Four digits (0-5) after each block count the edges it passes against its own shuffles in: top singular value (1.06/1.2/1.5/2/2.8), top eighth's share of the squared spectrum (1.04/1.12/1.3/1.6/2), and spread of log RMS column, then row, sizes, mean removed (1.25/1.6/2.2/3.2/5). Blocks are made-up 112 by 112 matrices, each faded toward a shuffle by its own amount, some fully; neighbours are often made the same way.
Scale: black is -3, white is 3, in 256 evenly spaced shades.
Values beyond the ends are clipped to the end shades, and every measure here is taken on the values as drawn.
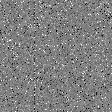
1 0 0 0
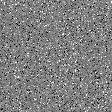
0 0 1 0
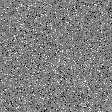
0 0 0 0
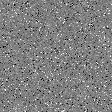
0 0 0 0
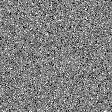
0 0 0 0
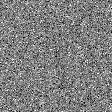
0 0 0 0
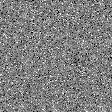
2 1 0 0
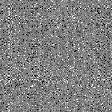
4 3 2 2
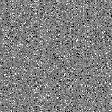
4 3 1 2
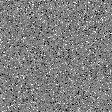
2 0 0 0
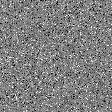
2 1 0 0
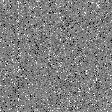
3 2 1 0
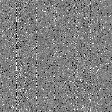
4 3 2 0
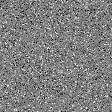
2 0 0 0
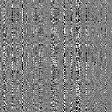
4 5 4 2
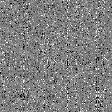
3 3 2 1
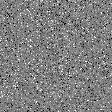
2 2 1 0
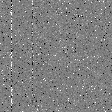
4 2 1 0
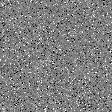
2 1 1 0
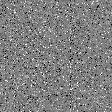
2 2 1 0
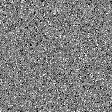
2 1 0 0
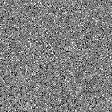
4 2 1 1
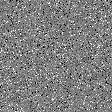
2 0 0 0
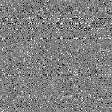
4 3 2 3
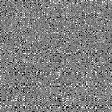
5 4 2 3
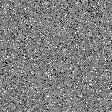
2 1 0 0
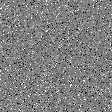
0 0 0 0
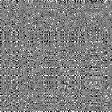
5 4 3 3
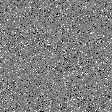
3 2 0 1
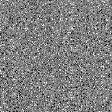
4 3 2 2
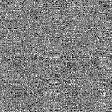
4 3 2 2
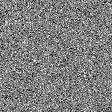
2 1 0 0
